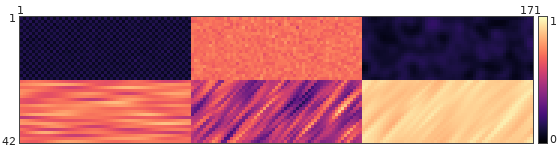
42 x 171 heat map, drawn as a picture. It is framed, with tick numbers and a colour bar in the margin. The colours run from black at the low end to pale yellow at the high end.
It is made of 2 by 3 panels. Panel 1,1: very low, checkered, faint in contrast. Panel 1,2: high, fine-grained, faint in contrast. Panel 1,3: very low, blotchy, faint in contrast. Panel 2,1: high, streaked across. Panel 2,2: middling, slanting up to the right, strong in contrast. Panel 2,3: very high, slanting up to the right, faint in contrast.
